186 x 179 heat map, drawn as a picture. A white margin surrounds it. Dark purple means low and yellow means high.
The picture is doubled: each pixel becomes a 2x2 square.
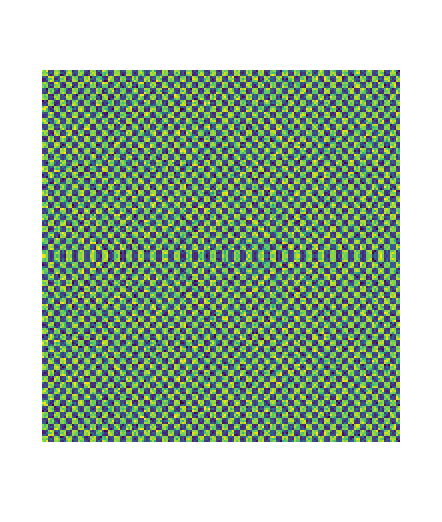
Odd rows or columns: none. Mirror symmetry: top to bottom. Grain: checkered. Slope: none. Histogram: two levels.
